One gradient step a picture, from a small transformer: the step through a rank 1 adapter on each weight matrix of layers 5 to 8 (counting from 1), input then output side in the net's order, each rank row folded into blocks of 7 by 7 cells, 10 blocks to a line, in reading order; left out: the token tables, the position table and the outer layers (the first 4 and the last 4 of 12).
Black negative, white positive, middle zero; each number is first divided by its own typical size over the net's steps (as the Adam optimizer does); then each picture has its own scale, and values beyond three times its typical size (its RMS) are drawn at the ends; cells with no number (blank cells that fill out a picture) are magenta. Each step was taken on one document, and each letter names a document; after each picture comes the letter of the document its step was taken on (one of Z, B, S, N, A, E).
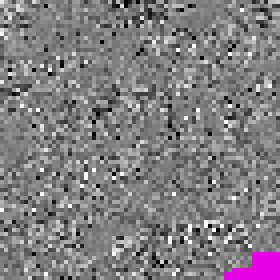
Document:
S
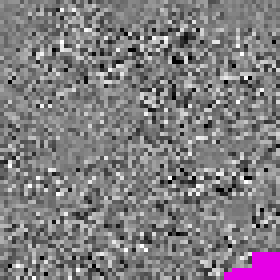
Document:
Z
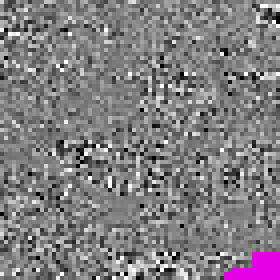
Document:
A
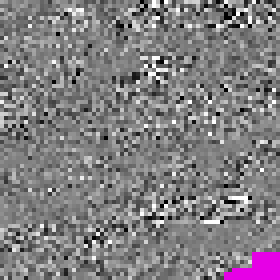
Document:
A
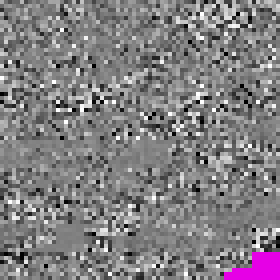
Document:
A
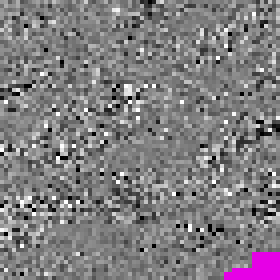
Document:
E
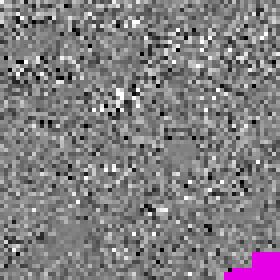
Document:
E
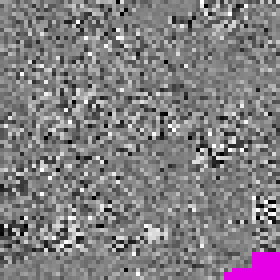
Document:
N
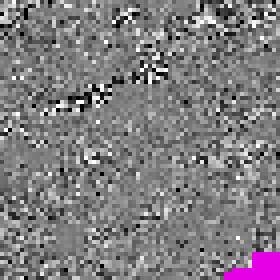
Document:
A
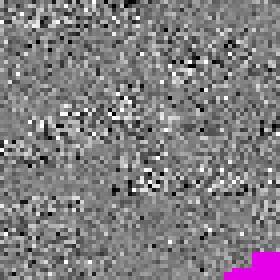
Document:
E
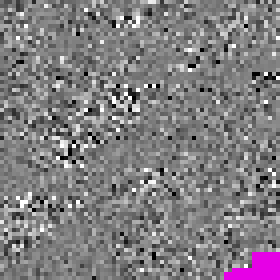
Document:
E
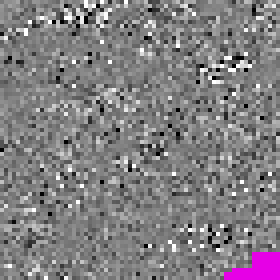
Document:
S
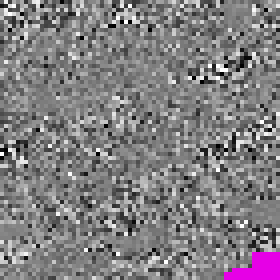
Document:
N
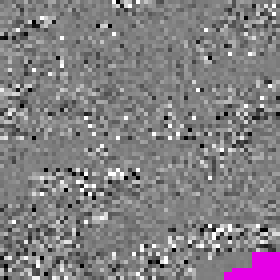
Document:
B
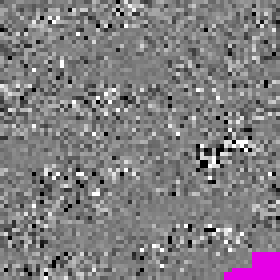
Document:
B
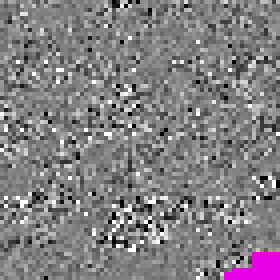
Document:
E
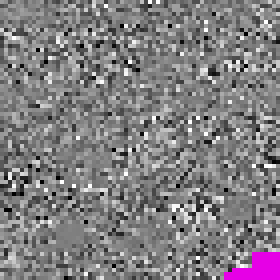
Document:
Z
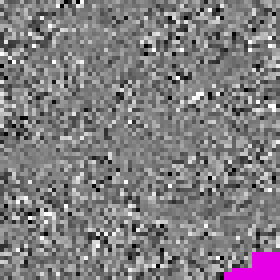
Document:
A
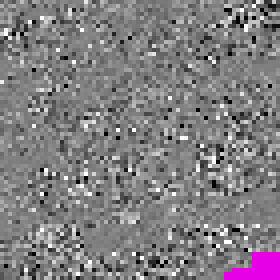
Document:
S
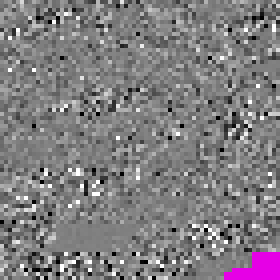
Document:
B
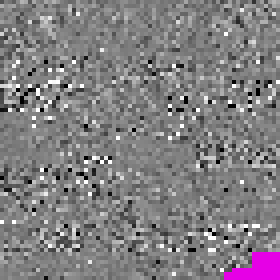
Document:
S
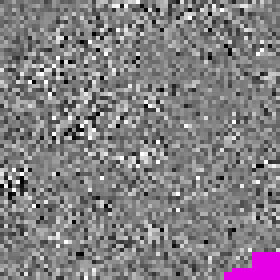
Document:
N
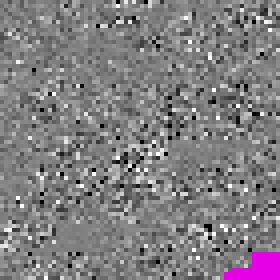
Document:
S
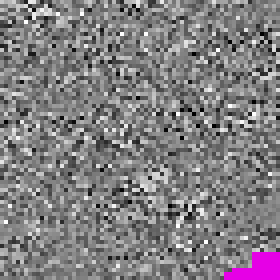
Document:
N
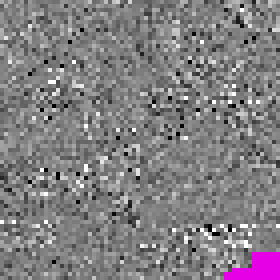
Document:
S
